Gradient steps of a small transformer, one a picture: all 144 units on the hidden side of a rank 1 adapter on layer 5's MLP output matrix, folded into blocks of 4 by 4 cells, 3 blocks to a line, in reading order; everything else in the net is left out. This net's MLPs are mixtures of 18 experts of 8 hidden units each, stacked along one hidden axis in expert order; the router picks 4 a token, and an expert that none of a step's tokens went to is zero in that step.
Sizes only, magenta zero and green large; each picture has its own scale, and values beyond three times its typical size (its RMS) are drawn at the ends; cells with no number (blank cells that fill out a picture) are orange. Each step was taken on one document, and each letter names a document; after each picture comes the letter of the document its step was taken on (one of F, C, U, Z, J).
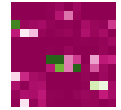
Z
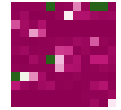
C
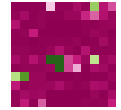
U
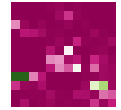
Z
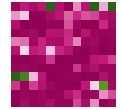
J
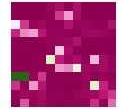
Z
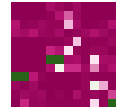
Z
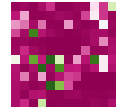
U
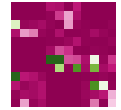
Z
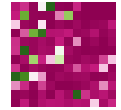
J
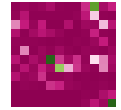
U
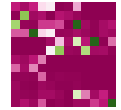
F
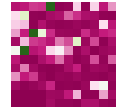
J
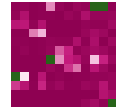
C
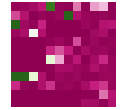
C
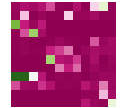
C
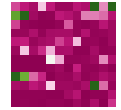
J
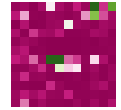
U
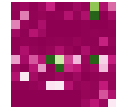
U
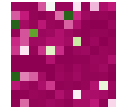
J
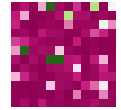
J
